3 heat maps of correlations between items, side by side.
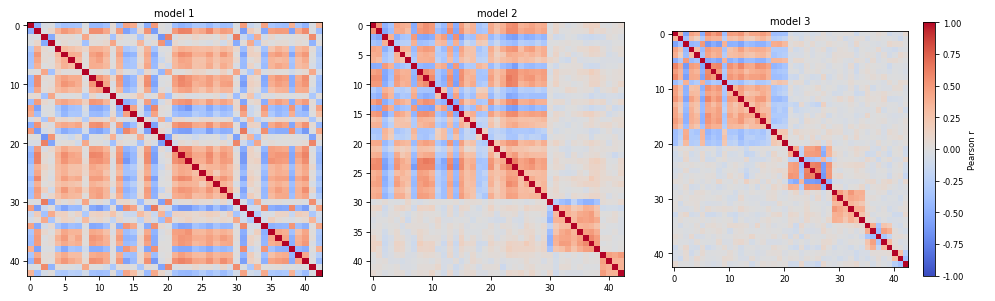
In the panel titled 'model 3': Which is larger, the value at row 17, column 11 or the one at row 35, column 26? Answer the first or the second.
the first
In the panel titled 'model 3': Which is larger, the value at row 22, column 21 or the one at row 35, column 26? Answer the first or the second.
the first
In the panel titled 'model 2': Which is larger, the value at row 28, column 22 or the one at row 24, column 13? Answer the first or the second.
the second
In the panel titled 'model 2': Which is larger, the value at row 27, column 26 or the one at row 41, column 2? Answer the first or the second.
the first
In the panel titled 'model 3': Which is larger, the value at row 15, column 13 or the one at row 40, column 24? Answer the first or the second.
the first
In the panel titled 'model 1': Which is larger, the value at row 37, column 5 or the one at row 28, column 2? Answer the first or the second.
the first
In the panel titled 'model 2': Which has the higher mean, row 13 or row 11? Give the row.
13
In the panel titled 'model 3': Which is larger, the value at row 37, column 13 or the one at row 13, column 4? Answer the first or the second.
the second
